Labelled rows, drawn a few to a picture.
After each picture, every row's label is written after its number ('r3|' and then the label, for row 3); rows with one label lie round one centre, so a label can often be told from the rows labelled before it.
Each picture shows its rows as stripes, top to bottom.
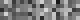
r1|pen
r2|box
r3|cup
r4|pen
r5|box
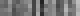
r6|box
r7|box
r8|box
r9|box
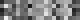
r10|cup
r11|pen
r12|cup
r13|cup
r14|pen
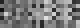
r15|cup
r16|box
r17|cup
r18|pen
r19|cup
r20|box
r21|box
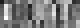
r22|cup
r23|pen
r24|pen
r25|pen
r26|pen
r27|box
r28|box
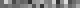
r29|pen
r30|box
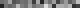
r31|box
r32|cup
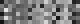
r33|cup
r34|box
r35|pen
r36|cup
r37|pen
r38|cup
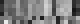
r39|cup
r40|cup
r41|cup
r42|cup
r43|box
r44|pen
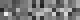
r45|box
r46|box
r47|cup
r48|pen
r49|box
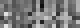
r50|box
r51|box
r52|box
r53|pen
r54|cup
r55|box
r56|pen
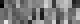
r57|cup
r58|cup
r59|box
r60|box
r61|box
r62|pen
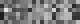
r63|box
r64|cup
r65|pen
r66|cup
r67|cup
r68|box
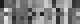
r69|cup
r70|cup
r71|pen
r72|box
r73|pen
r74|pen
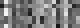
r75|pen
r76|cup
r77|pen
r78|pen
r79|box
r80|box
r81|pen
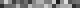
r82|pen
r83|cup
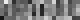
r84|pen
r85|box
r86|box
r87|box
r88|cup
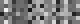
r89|pen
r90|box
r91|pen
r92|cup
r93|box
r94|pen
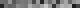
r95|box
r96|cup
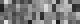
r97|pen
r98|cup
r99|cup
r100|box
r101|box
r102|pen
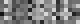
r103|pen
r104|box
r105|pen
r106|cup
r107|pen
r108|box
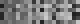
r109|box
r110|cup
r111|box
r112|cup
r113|cup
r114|box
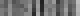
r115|box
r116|box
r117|box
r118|box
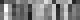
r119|cup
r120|pen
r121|pen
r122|pen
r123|pen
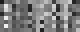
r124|cup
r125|pen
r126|pen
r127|cup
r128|pen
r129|box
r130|pen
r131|box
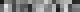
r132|cup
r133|pen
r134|pen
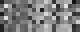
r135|cup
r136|pen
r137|box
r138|cup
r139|pen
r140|box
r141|cup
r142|cup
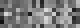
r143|box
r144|box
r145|cup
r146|pen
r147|cup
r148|cup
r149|box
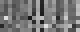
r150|box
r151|box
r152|box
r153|box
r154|pen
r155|box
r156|cup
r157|box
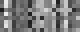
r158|pen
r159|pen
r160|cup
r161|pen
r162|box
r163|pen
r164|pen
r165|box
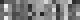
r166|cup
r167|pen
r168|pen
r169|box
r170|pen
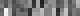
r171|box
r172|box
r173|pen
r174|pen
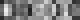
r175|cup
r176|pen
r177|pen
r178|pen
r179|cup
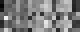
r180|cup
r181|cup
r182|cup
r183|box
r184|pen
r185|cup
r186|cup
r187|pen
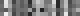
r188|pen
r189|pen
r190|box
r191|pen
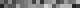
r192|box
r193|cup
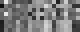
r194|pen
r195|cup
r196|box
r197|pen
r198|box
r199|cup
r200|cup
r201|cup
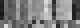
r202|cup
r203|cup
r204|cup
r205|cup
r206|cup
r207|box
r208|pen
